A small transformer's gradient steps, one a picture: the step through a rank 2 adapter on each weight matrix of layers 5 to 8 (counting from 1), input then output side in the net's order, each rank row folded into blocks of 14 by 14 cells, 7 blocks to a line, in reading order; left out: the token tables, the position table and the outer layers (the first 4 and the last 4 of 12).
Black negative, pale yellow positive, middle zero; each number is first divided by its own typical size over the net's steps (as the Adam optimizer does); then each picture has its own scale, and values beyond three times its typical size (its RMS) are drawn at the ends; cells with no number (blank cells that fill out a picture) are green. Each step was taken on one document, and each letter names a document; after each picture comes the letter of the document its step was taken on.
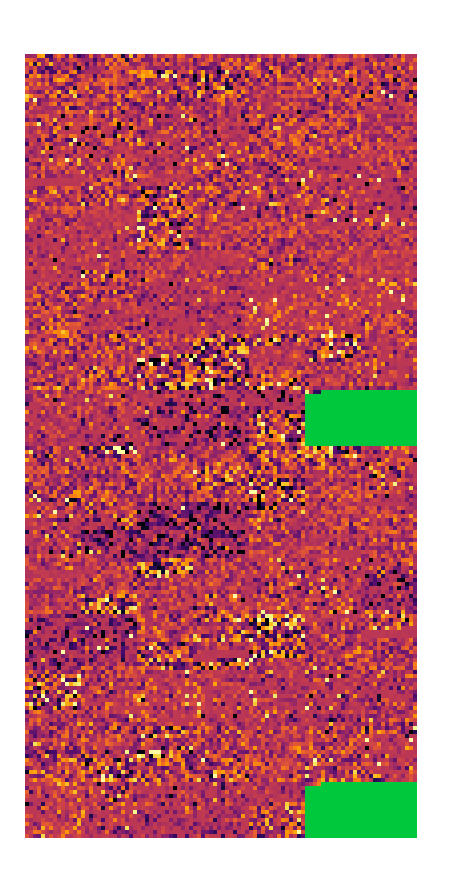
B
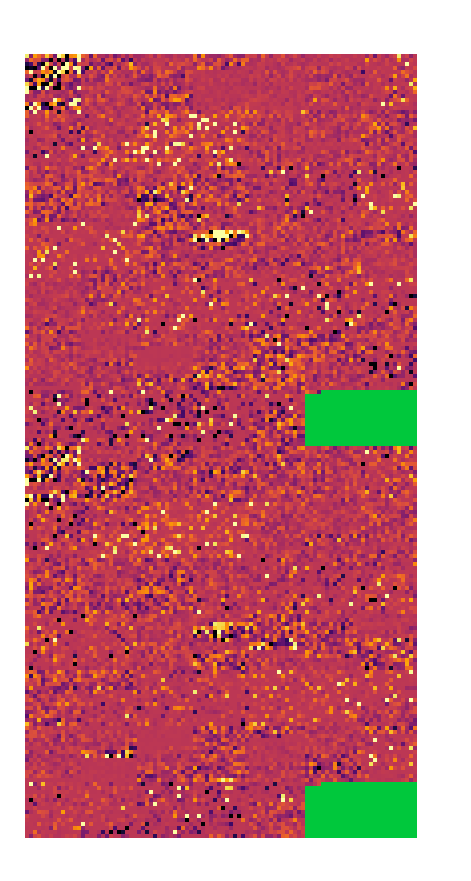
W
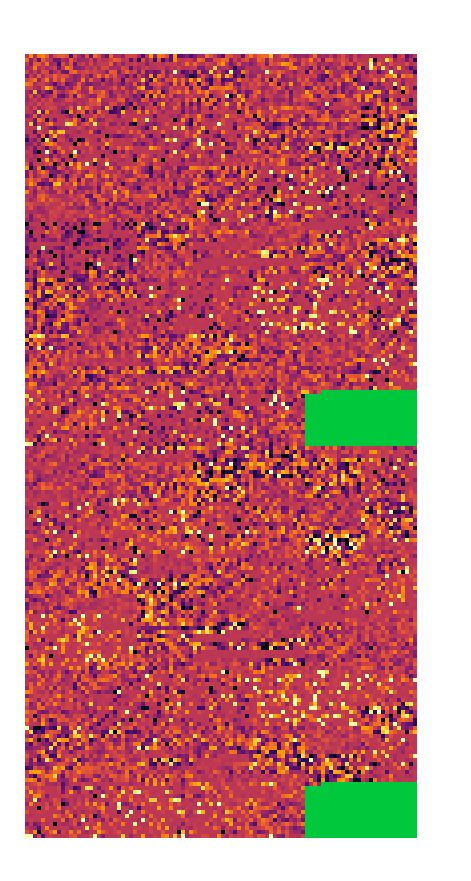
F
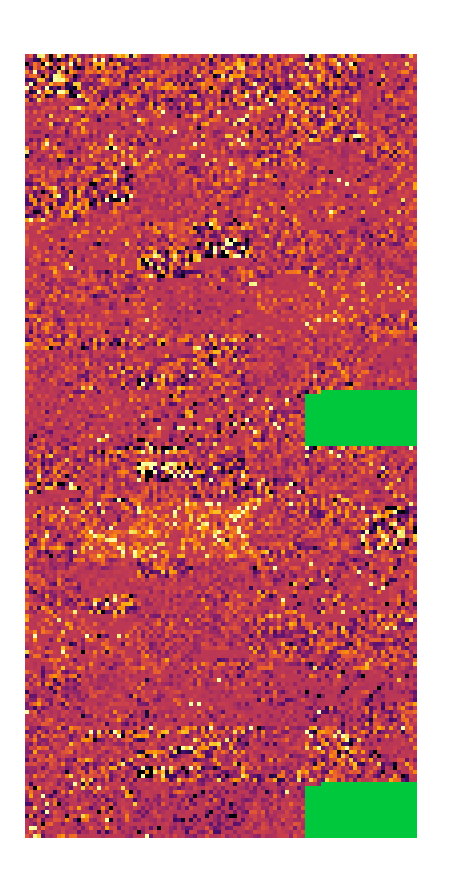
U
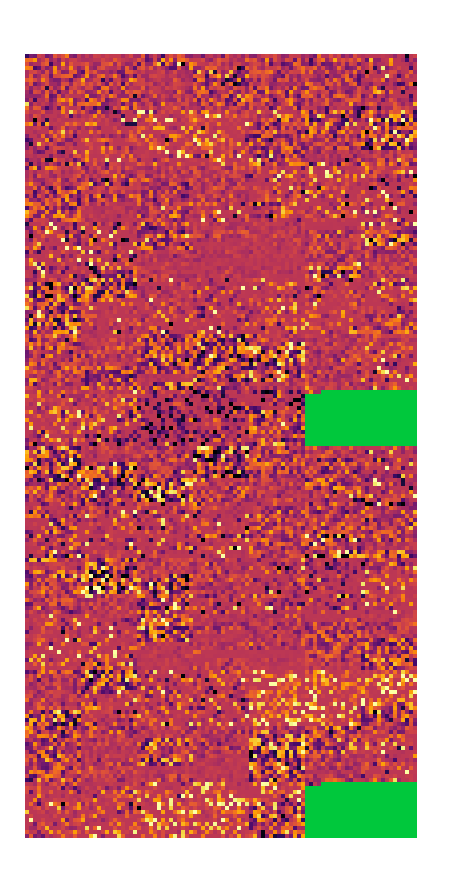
F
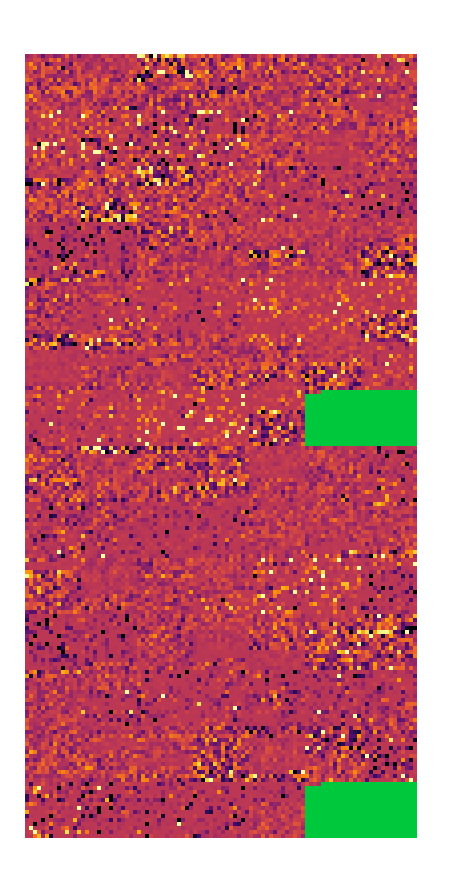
U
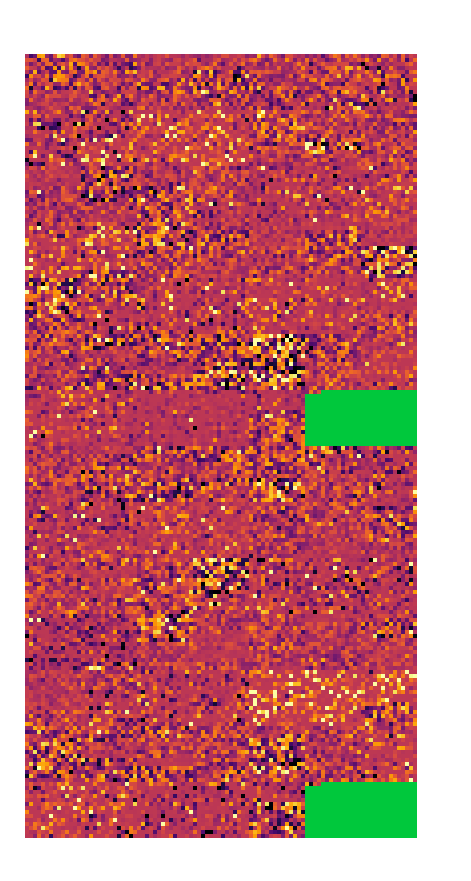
B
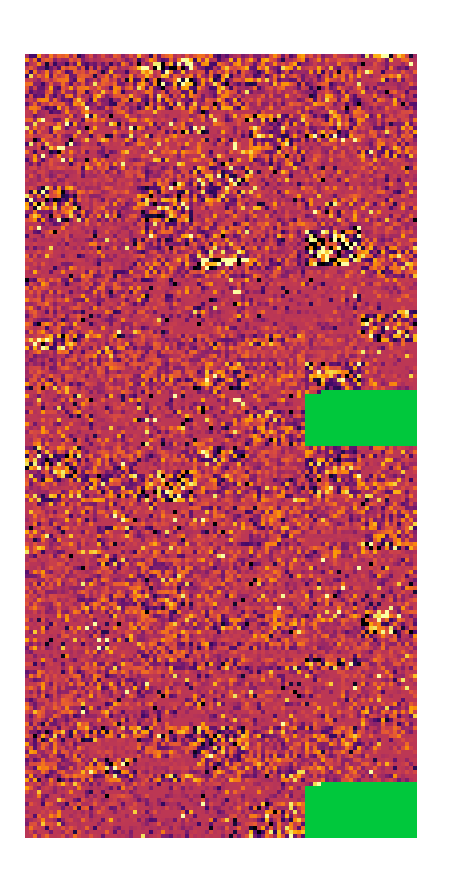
B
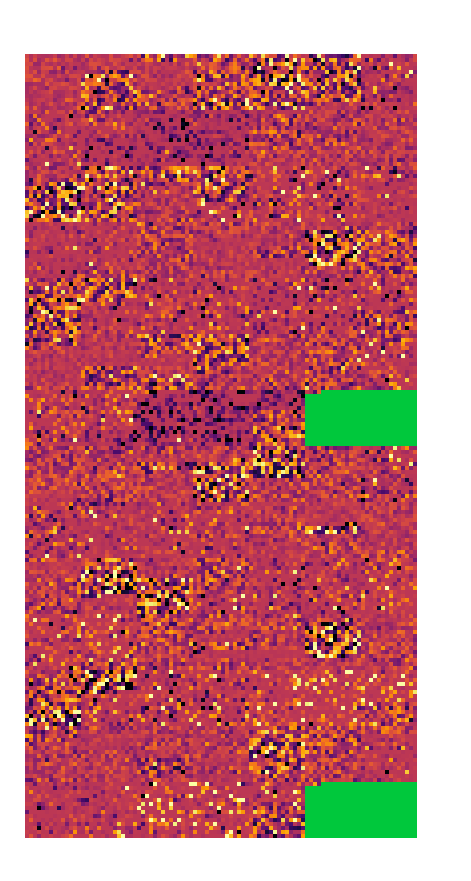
F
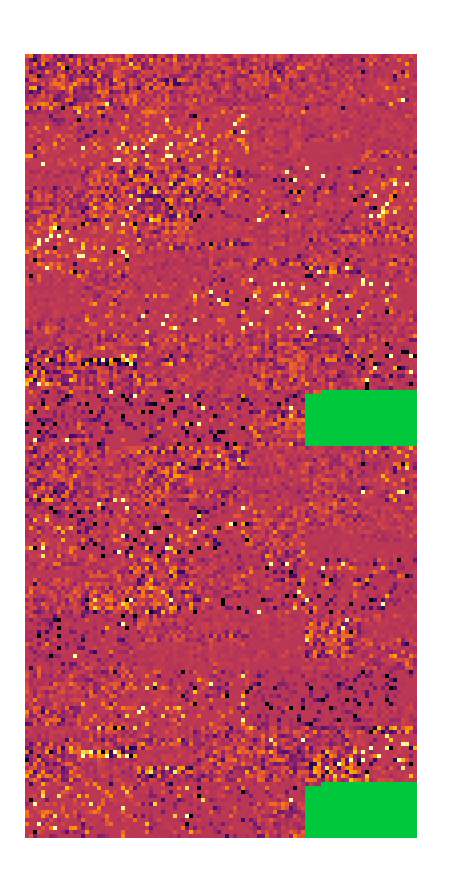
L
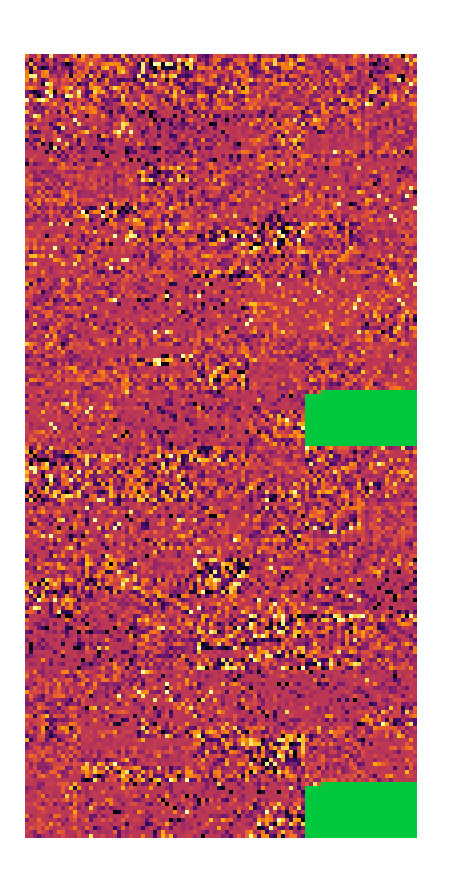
B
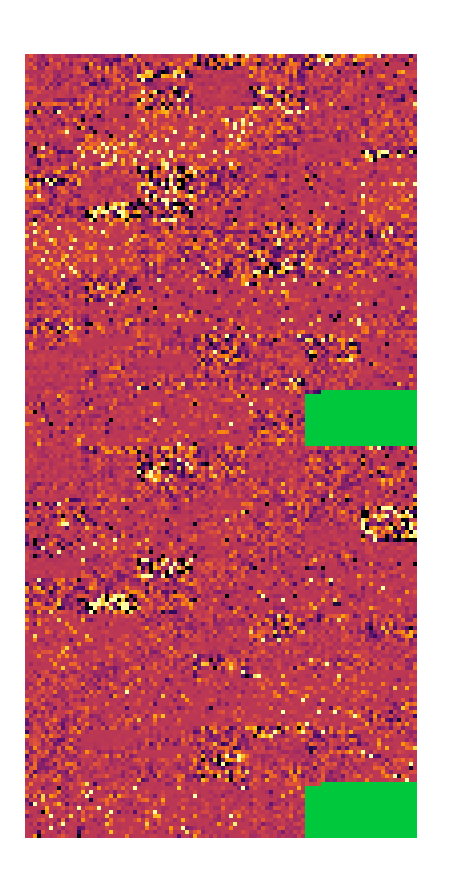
U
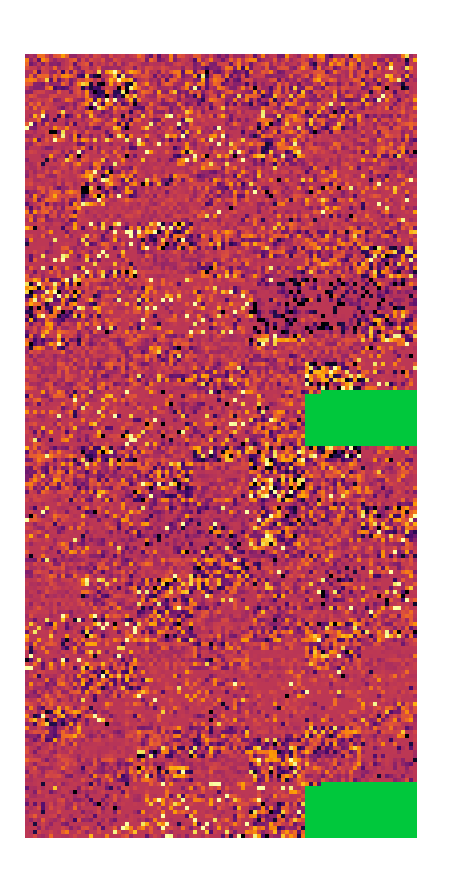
B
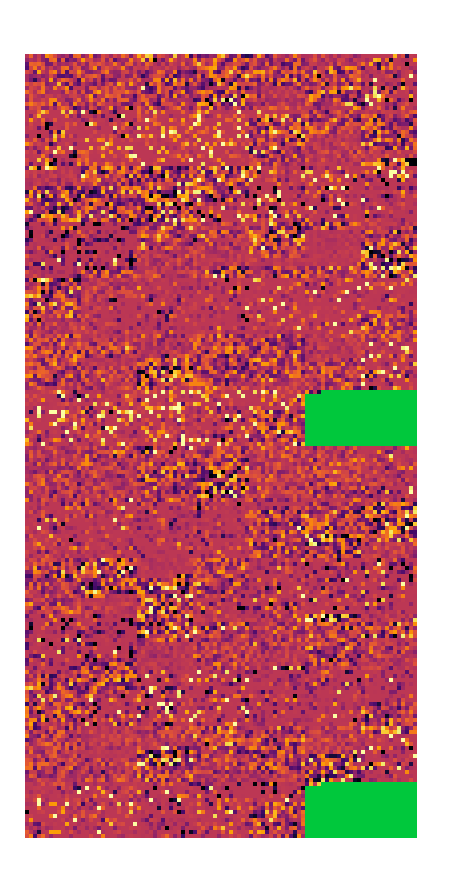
F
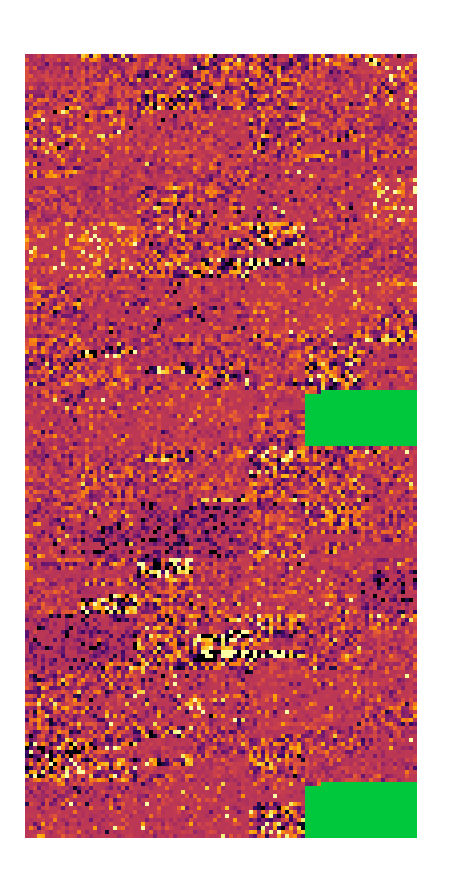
B
